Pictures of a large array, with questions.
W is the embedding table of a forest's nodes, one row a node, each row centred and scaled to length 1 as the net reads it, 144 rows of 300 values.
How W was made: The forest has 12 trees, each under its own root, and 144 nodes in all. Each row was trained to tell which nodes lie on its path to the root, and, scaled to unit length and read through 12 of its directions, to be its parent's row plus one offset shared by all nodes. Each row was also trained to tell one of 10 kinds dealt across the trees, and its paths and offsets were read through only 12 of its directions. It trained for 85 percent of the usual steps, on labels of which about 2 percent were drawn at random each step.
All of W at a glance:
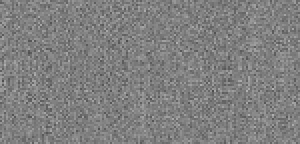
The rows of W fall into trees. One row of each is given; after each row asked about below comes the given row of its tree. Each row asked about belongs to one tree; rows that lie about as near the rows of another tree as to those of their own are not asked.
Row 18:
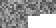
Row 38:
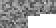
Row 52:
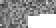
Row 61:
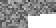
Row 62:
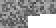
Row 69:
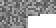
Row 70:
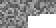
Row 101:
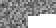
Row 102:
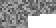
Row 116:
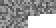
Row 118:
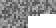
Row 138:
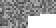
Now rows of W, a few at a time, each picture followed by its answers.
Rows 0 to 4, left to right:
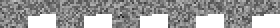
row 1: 102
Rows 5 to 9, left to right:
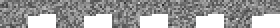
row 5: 101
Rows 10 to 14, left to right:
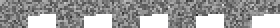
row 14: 61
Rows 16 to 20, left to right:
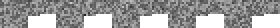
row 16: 116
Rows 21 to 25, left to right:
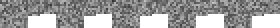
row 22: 101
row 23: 69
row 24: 61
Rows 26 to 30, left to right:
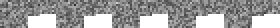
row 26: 101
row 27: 101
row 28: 101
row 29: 116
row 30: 70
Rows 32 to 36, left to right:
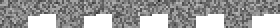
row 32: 102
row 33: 70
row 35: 138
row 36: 61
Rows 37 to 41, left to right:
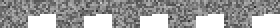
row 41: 69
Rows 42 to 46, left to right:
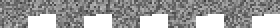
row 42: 118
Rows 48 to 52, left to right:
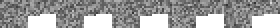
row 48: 69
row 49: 118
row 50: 101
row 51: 116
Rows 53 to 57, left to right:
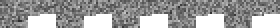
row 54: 118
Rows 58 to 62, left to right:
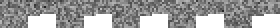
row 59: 138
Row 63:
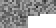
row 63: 18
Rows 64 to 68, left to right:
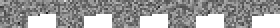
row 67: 69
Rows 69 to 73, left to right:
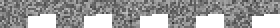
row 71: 61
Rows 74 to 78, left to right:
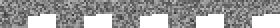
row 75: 61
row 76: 61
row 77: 116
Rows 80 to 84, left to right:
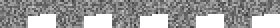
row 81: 18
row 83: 61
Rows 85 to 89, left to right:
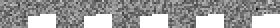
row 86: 102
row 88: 101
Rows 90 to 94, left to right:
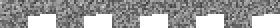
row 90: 38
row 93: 101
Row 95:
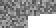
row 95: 118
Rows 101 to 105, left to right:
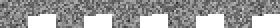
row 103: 118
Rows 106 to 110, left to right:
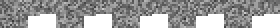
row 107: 116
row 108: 69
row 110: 69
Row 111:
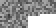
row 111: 61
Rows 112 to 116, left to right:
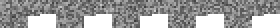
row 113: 116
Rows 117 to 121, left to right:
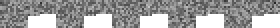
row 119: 118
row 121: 102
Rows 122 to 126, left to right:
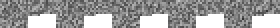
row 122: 118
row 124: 116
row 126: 118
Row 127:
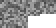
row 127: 69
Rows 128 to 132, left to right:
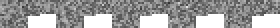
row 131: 116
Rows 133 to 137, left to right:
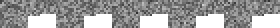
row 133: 69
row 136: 118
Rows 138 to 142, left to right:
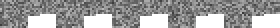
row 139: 101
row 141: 61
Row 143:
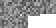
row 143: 102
